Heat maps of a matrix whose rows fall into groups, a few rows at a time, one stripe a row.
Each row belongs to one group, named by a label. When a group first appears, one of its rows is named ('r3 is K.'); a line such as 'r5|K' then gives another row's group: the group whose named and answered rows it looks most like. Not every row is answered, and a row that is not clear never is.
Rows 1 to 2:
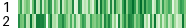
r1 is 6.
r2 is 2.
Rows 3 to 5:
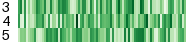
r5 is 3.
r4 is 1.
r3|2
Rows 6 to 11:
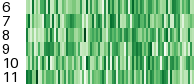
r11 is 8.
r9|2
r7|2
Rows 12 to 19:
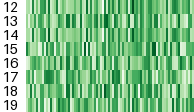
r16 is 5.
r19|3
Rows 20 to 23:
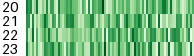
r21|2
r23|2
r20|8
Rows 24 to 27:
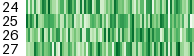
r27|5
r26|6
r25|8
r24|5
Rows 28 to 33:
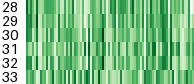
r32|8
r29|8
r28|8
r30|8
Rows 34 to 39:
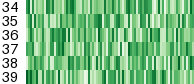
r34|2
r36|3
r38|5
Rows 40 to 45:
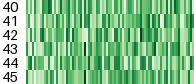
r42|5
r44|5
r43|1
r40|5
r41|6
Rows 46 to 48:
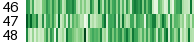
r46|2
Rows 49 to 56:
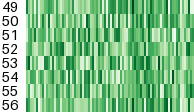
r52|3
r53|2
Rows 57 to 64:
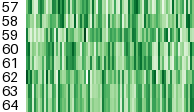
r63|6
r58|3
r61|2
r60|2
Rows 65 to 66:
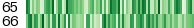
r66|6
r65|2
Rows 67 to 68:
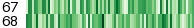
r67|5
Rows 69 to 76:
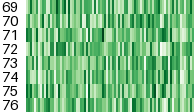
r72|3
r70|6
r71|8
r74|8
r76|2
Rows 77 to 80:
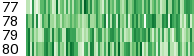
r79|2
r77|1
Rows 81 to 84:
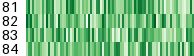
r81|2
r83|3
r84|5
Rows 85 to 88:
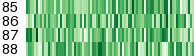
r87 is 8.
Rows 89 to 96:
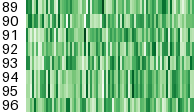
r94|1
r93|2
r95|1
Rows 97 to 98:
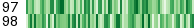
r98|5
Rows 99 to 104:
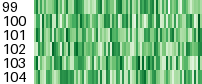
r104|3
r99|2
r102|5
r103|2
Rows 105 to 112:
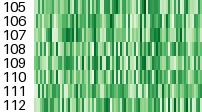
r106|3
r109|3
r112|5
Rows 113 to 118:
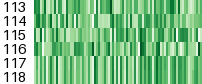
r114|6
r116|2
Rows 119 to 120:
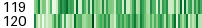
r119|3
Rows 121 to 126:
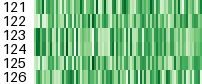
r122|1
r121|5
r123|6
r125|1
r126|3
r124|6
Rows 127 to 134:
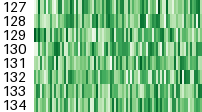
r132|3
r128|3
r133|6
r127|3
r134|6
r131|1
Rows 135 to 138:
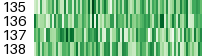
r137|3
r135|1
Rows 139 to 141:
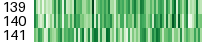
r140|8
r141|3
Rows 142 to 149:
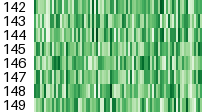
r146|2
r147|6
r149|5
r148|8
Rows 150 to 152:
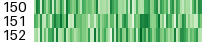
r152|1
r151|2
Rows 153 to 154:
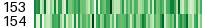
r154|1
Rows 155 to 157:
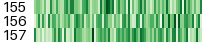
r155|3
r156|5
